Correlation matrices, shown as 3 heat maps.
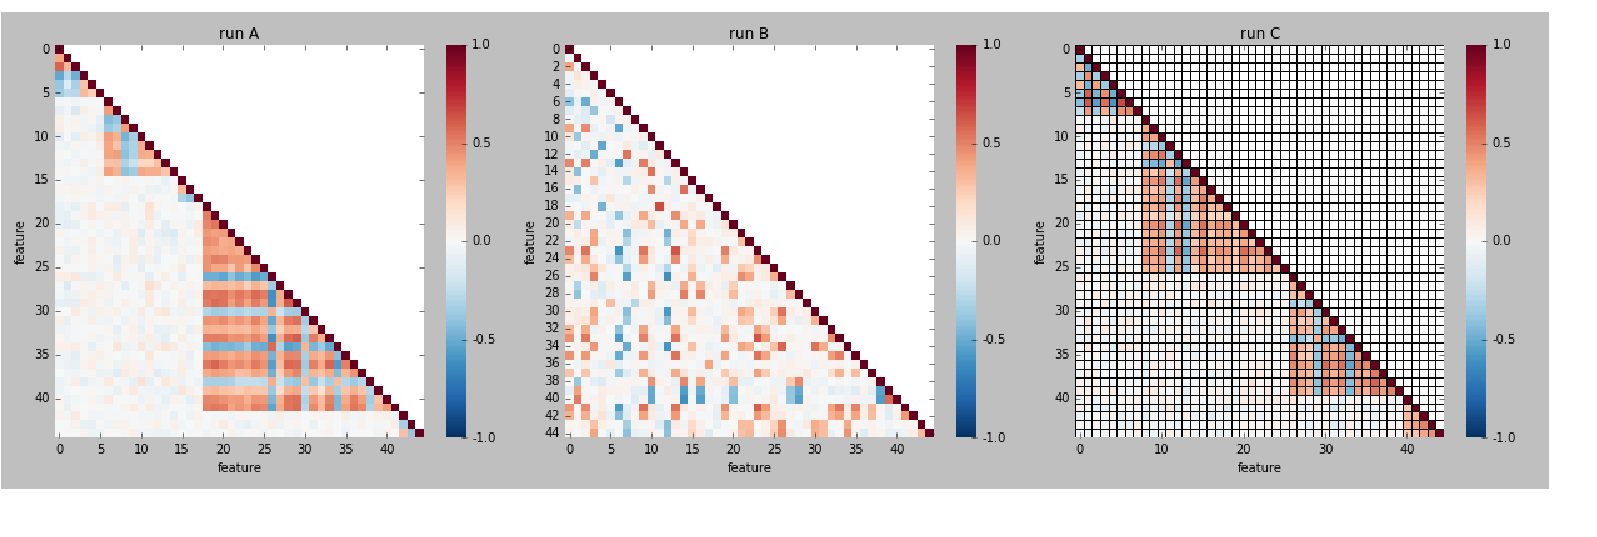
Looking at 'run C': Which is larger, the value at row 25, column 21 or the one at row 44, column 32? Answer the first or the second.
the first
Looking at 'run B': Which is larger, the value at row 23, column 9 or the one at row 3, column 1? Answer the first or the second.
the first
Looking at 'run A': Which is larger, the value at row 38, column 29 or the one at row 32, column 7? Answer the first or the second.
the second
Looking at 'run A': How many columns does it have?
45
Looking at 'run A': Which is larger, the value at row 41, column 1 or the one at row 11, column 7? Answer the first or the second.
the second
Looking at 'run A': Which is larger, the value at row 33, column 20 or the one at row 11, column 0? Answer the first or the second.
the first
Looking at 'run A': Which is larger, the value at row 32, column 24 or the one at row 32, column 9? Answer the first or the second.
the first
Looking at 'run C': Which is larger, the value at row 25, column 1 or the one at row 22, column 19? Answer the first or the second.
the second
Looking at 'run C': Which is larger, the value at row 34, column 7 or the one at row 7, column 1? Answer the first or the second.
the second
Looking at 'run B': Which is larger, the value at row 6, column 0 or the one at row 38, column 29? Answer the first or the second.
the second
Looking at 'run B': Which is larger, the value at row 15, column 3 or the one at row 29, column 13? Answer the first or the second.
the first
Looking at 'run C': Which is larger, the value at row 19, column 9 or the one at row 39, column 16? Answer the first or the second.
the first
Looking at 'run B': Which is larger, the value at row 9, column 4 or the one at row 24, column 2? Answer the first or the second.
the second
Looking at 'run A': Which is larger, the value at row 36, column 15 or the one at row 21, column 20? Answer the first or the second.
the second
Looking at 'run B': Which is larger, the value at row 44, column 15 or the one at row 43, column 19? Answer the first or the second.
the first
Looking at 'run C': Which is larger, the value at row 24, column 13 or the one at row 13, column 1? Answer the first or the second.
the second
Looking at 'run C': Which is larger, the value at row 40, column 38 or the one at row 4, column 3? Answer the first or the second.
the first
